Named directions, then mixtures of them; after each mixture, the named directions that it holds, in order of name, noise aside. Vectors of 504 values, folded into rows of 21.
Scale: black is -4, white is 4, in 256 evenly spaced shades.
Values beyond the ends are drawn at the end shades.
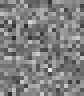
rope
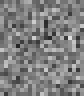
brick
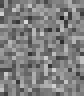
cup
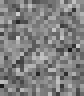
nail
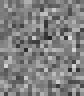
brick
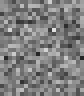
nail, rope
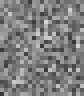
brick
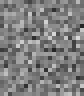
brick, rope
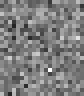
rope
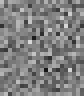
brick, cup, rope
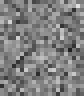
nail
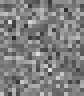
rope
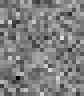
brick, nail, rope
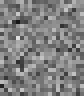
nail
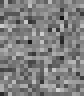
cup, rope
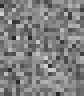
cup, nail, rope
